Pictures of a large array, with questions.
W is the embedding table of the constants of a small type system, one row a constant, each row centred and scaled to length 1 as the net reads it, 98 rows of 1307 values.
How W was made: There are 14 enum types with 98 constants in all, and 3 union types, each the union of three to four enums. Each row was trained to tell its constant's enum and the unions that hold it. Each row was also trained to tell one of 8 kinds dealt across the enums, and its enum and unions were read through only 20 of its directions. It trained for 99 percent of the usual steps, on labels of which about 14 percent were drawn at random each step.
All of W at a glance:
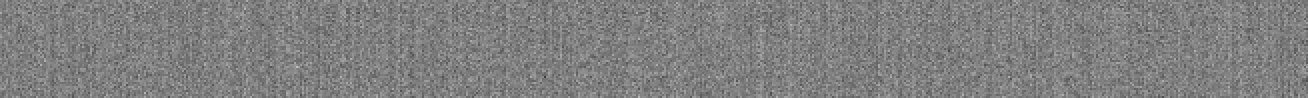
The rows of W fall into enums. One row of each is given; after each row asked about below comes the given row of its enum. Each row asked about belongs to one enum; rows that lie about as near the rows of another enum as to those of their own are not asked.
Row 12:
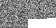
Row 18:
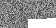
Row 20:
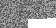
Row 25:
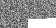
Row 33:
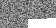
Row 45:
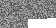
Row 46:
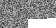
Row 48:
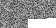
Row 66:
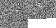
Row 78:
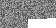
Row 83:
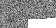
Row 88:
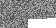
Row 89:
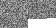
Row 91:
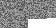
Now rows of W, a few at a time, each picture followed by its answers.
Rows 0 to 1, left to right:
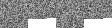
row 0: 12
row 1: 78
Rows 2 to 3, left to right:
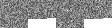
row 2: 18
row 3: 48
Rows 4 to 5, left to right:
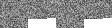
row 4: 25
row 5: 33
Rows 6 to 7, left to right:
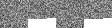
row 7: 46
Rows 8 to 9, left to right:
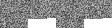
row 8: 48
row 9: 88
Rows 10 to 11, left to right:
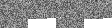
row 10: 45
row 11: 25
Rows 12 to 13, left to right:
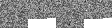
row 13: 12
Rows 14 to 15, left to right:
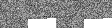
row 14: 48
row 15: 91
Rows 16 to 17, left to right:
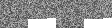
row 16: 33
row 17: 25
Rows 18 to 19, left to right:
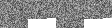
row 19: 33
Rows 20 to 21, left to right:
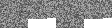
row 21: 12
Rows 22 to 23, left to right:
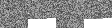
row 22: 46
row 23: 12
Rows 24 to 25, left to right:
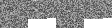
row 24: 46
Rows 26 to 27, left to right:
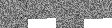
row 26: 89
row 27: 45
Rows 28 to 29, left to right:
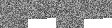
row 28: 66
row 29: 45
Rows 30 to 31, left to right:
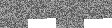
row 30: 20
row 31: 88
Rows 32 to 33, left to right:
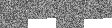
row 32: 48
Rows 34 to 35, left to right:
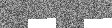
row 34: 89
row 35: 25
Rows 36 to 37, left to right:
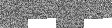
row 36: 88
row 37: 91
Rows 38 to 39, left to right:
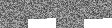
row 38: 91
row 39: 20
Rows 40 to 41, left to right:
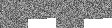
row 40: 88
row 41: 18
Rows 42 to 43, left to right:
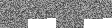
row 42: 88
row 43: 66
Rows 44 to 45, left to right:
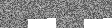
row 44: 78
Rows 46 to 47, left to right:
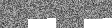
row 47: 45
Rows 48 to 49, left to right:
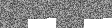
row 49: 46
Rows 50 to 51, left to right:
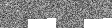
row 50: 78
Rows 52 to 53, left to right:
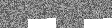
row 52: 33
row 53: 45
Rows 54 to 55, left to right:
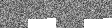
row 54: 20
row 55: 18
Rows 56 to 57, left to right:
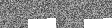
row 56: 45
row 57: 89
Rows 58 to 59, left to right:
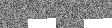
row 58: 48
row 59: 20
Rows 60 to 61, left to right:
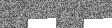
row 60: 91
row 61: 78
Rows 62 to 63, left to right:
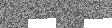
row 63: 18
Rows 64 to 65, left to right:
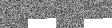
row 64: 66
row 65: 45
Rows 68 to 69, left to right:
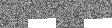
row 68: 89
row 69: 12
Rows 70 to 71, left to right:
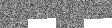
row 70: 89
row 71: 48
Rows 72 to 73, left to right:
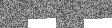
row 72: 20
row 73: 33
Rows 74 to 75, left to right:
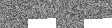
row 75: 33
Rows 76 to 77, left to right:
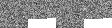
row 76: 91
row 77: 20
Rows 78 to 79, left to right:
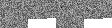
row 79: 25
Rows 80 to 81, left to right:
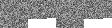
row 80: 18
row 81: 78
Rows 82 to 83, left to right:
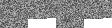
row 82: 46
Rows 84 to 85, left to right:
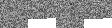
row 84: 46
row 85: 88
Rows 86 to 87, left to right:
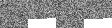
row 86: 12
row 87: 18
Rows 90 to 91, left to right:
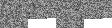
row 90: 88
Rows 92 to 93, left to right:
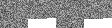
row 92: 48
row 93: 46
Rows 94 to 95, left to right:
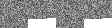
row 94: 83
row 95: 46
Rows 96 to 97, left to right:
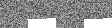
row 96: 20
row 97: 18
